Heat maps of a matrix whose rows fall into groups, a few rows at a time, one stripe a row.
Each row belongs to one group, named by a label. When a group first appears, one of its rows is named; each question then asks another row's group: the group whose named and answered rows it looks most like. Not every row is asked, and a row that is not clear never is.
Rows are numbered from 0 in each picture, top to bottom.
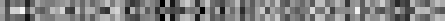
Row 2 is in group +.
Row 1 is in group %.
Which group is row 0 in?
+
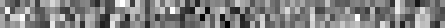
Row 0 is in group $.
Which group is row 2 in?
%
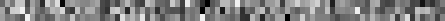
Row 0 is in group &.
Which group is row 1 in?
%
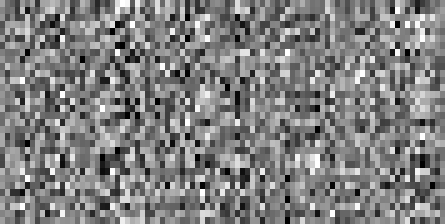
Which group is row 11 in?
%
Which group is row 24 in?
%
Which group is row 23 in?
&
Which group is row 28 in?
$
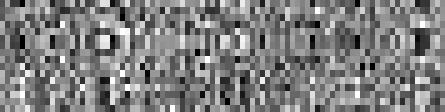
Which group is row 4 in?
$
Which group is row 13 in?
%
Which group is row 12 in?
$
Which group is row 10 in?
$
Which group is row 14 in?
%
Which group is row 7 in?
$
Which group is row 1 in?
&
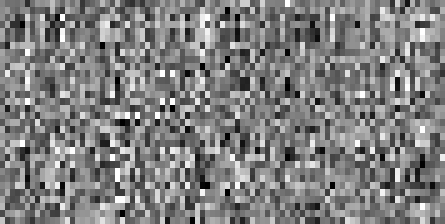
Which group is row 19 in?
%
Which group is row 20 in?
%
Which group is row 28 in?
$
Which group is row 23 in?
&
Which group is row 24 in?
$
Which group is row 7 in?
$
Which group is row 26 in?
&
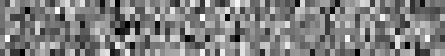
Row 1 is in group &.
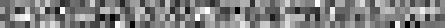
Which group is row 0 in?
&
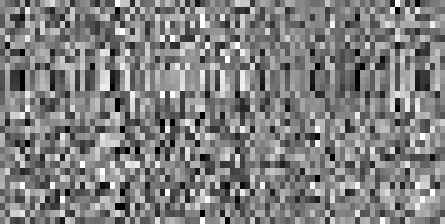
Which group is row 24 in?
+
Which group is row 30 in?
%
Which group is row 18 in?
&
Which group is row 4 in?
$
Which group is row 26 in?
%
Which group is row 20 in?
+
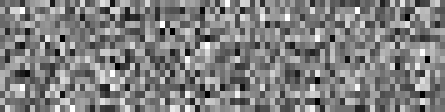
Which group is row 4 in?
+
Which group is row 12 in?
%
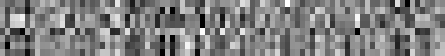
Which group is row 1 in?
+
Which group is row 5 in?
+
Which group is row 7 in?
+
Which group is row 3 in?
%
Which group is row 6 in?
+
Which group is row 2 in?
%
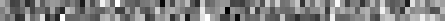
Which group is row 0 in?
+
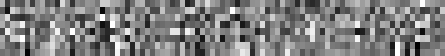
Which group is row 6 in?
$
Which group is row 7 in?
$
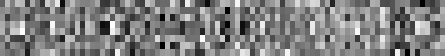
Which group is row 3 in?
%
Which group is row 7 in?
$
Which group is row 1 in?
%
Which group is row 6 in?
+
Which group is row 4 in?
%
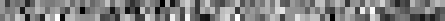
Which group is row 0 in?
+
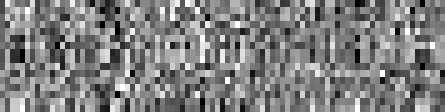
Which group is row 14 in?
%
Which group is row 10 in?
+
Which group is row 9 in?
&
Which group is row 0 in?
&
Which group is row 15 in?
%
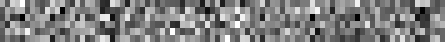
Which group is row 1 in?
&
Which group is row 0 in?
%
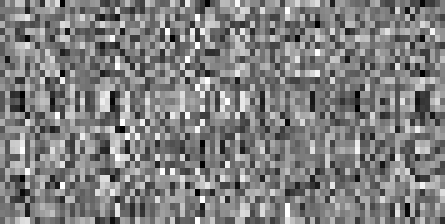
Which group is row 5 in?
+
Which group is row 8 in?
+
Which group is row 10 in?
&
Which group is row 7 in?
&
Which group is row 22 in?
$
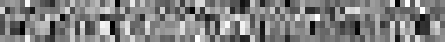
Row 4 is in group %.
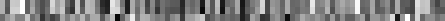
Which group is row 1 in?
%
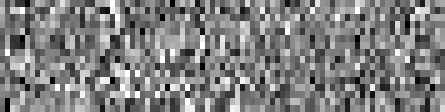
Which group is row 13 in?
$
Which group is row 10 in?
$
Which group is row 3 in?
$
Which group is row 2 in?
+
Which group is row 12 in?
&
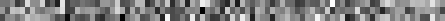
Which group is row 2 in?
&
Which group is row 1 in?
%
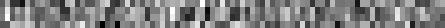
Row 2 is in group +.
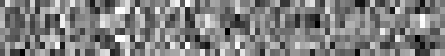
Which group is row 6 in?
&
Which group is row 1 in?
$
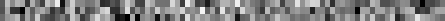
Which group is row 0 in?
&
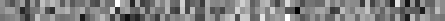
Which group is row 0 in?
$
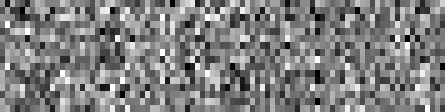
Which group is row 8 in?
&
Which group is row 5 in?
$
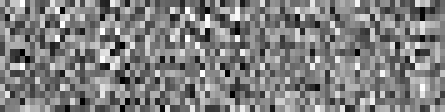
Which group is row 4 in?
+
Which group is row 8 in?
+
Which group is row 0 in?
%
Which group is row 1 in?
&
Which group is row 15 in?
&
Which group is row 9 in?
%
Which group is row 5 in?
&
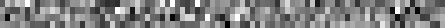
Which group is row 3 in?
%
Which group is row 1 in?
$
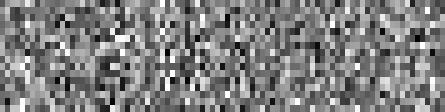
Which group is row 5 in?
$
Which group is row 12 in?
&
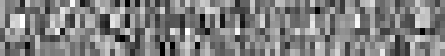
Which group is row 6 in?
+
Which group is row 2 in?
%
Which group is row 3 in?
%
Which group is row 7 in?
+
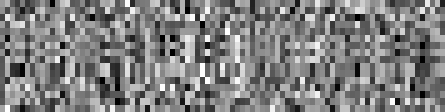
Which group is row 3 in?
%
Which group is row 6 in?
&
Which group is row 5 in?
+
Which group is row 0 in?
+
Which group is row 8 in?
&
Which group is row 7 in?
+
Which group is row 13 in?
&
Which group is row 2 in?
&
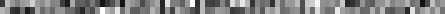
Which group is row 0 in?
&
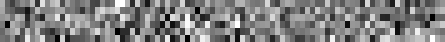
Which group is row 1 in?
+
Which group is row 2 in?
&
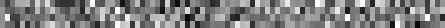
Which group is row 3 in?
$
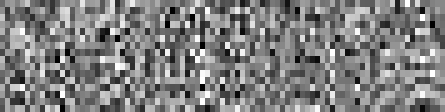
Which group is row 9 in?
$
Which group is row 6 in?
%
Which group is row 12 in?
%
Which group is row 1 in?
+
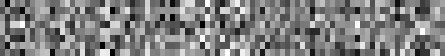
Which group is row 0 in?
+
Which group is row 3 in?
%
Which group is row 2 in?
+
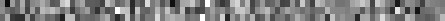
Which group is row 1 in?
$
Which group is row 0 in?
+
